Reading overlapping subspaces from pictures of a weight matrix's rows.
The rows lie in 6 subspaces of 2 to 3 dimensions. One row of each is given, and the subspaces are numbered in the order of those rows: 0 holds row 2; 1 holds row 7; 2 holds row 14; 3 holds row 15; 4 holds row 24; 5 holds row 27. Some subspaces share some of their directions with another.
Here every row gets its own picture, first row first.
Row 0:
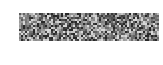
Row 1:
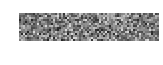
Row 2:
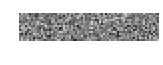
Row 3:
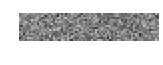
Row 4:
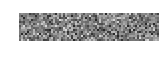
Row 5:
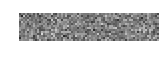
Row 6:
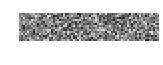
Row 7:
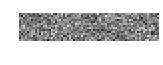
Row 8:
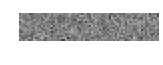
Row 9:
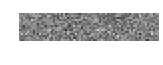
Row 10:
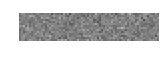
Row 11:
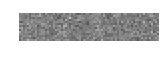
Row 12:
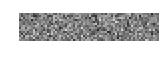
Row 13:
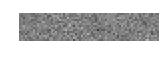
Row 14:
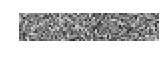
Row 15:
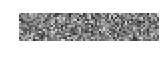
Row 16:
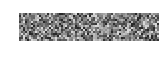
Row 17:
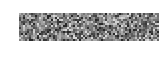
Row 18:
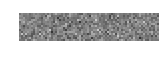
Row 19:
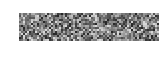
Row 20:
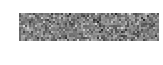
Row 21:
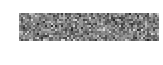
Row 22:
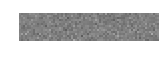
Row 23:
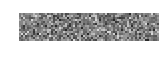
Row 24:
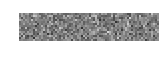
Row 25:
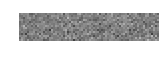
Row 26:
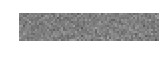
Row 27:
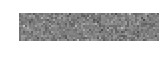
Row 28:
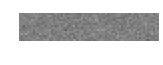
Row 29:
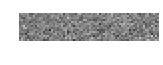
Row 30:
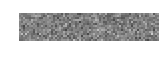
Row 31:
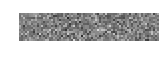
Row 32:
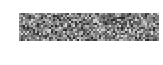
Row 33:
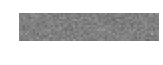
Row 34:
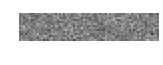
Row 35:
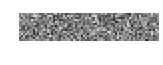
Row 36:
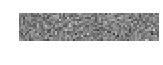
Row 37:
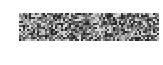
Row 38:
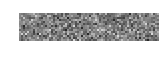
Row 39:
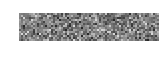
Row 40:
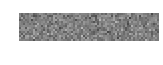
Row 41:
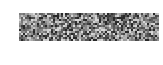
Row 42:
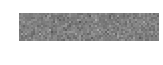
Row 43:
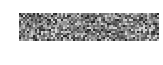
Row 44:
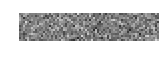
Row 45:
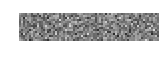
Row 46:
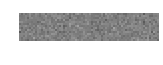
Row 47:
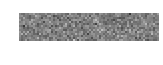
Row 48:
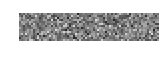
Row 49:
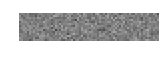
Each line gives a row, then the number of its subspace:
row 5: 1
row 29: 4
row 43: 1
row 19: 2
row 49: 3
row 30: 0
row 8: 3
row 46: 0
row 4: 0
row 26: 2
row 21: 3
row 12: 4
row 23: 4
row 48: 1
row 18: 3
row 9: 2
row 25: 4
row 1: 2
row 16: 2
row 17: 1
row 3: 2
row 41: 2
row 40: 4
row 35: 4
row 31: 3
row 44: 2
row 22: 0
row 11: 0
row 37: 0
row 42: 3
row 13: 0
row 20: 5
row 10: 5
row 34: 3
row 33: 3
